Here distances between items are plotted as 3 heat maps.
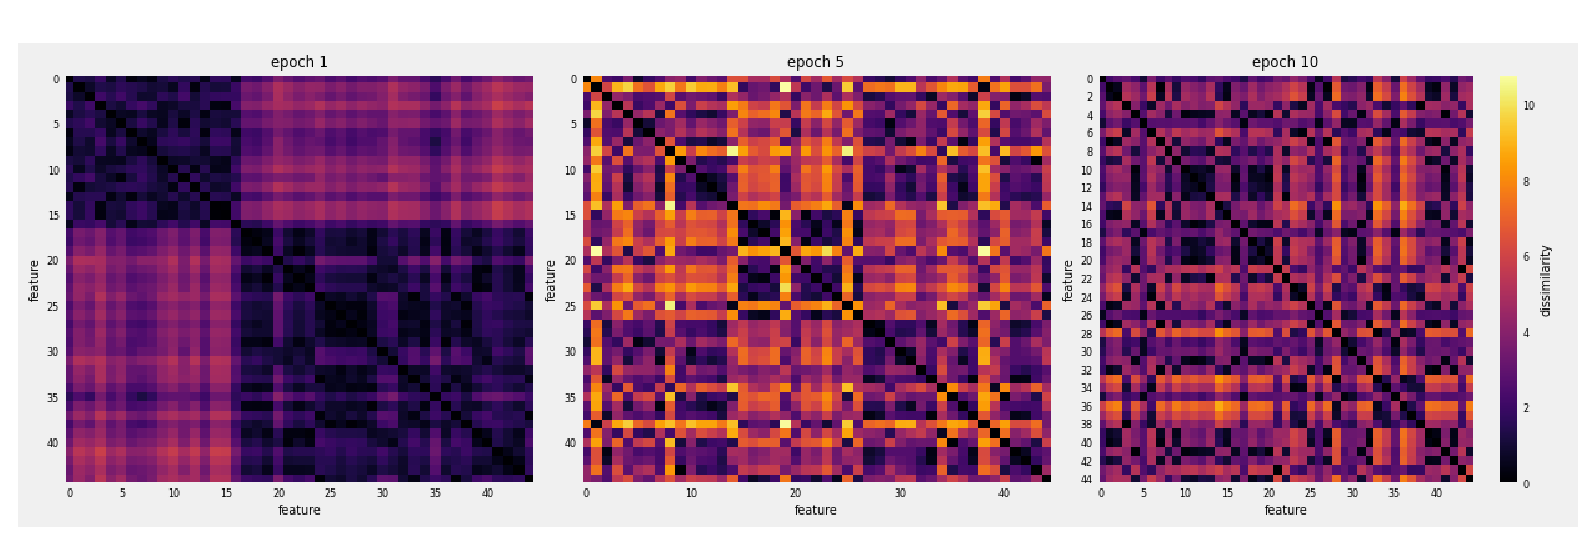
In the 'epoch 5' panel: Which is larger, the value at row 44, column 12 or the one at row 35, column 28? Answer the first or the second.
the first
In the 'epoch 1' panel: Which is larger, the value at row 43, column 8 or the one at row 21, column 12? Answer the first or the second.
the second
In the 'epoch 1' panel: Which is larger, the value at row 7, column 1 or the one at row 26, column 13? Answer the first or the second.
the second
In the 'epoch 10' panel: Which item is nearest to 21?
43
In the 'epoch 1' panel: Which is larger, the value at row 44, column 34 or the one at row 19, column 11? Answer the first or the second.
the second
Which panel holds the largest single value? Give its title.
epoch 5
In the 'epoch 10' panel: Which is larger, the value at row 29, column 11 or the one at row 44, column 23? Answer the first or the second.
the second
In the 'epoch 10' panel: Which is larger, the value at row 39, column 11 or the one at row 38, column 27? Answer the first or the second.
the second
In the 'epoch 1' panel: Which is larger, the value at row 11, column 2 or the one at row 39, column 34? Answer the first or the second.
the first
